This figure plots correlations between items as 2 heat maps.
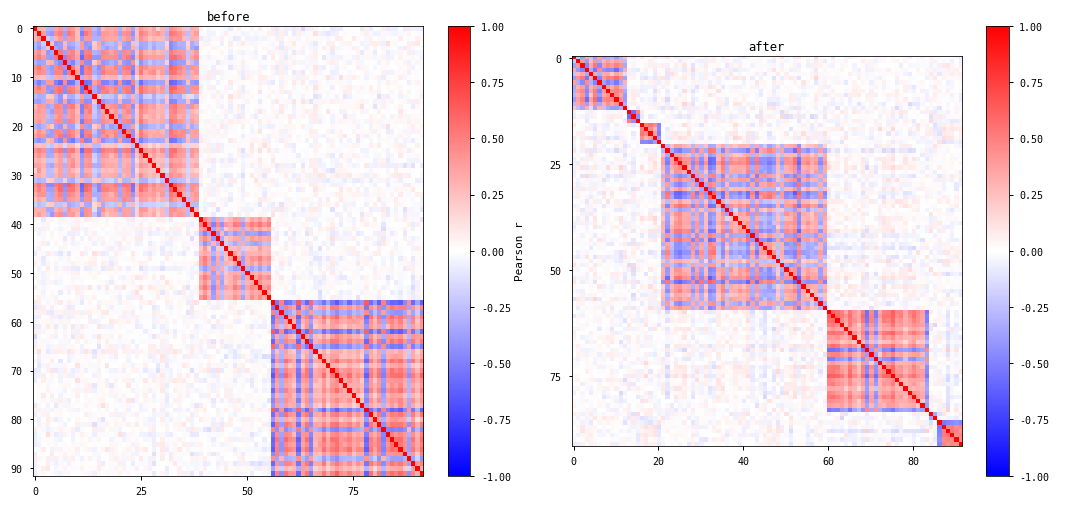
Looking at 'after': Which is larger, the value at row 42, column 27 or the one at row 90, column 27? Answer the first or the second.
the second
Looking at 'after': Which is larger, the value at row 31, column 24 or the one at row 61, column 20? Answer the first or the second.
the first
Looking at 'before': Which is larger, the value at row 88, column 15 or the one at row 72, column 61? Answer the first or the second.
the second
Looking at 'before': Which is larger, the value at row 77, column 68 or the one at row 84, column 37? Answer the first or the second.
the first
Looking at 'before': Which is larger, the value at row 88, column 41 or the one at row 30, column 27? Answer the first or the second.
the second
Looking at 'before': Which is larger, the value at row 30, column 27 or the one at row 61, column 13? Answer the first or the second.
the first
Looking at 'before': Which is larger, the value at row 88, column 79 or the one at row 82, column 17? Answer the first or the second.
the second
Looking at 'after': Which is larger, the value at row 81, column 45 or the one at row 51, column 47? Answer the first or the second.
the first
